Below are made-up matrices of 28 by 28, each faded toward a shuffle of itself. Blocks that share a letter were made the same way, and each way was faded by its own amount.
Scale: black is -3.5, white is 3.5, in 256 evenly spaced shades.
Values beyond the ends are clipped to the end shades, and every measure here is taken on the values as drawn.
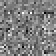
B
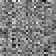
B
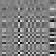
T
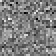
B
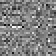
B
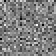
B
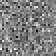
B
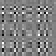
T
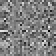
B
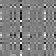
T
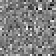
B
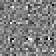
B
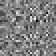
B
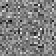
B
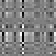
T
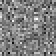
B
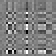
T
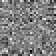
B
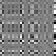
T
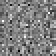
B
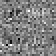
B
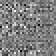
B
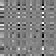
T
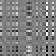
T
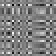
T
